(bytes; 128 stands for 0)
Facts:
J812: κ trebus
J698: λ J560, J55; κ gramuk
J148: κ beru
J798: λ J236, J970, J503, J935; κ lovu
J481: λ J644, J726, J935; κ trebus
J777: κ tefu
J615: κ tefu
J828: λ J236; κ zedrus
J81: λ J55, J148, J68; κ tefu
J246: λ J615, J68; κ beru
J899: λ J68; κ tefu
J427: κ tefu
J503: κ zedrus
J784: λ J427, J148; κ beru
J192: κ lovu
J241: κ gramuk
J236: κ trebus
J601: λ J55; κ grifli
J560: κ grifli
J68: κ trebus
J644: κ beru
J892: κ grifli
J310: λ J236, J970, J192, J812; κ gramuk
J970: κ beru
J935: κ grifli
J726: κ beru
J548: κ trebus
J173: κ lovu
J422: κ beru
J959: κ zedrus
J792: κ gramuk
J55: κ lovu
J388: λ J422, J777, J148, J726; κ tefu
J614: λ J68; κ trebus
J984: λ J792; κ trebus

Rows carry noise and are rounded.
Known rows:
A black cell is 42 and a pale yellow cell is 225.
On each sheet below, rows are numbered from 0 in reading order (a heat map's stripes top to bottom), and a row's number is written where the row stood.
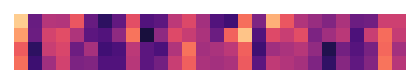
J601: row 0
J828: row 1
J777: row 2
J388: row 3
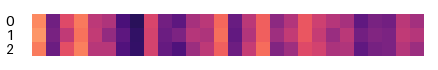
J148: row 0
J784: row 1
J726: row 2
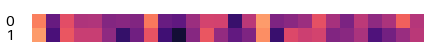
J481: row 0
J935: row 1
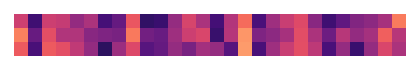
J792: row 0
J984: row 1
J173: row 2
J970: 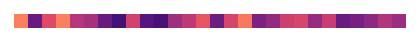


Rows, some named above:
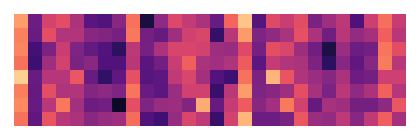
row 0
J828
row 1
J984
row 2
J81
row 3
J388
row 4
J601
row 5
J481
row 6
J246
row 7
J236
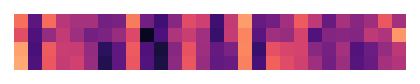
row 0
J812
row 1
J310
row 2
J892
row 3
J560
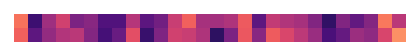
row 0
J388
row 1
J698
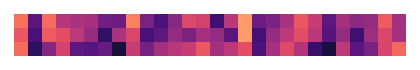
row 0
J548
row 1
J192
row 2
J899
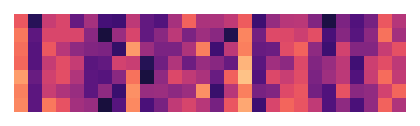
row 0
J615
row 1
J55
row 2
J68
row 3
J798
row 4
J828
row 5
J614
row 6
J959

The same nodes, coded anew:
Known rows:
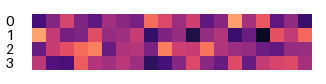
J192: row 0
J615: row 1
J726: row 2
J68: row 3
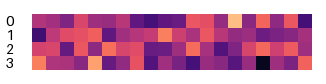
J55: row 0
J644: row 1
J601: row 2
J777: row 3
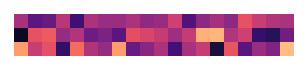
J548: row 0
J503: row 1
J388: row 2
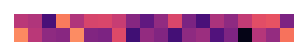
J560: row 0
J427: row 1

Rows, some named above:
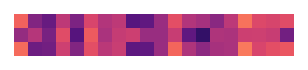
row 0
J614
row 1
J892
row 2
J614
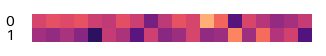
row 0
J784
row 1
J173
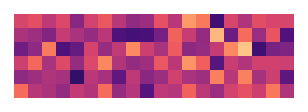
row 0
J246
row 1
J55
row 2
J798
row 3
J246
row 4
J173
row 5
J698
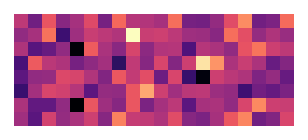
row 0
J481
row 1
J310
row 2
J984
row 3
J959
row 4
J935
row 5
J970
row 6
J984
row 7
J481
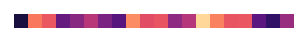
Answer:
J828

